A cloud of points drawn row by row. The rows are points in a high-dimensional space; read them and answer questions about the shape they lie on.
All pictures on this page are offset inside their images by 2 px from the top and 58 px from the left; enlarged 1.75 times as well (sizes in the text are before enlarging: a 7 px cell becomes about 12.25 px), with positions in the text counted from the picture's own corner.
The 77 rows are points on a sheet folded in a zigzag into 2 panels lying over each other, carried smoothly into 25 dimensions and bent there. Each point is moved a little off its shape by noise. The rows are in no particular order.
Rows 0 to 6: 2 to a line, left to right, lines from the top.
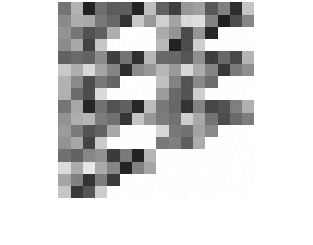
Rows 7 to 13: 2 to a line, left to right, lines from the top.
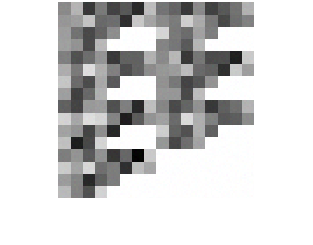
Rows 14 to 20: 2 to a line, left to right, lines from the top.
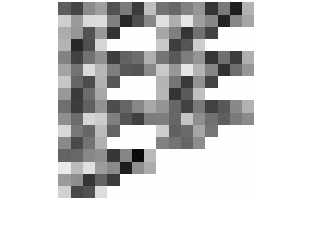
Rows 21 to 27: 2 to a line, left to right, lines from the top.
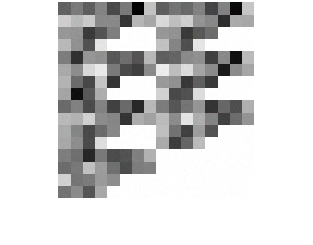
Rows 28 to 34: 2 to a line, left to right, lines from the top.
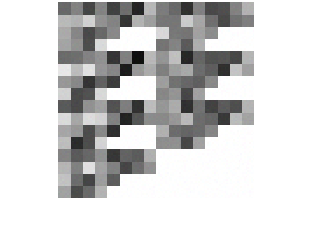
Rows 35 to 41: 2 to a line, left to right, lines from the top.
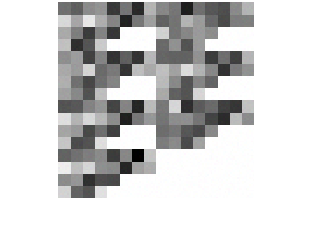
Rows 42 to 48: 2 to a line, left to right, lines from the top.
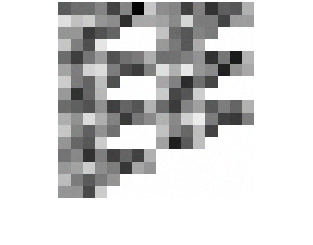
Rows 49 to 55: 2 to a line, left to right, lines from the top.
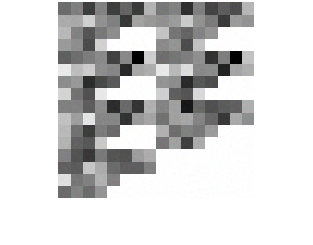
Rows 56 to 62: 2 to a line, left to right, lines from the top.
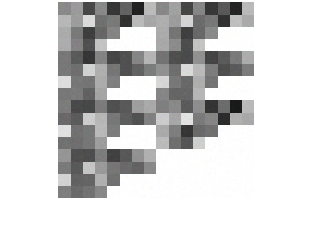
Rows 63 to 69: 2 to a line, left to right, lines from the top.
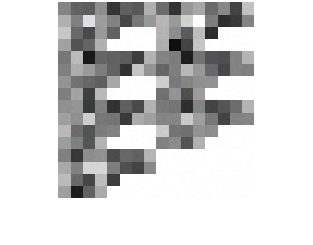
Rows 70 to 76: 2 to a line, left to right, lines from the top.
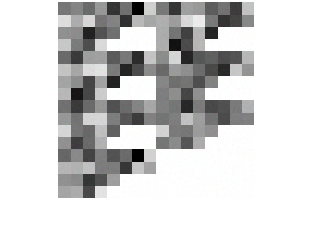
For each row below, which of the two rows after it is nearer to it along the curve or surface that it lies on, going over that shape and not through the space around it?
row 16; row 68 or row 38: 38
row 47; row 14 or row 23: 14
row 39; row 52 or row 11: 11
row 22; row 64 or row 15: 15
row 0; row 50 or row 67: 50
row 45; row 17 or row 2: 17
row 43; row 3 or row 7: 7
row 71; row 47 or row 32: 32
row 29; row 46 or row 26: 46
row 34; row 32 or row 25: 32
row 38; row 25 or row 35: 25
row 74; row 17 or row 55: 55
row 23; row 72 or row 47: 72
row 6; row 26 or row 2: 26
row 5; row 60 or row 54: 60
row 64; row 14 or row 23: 14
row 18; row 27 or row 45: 27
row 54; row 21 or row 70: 21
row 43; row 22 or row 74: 22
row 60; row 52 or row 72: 72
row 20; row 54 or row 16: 16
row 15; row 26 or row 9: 26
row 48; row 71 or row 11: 11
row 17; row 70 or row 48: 70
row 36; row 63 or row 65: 65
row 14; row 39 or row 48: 39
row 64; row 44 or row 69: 44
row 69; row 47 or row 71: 71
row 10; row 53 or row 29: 53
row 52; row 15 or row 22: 15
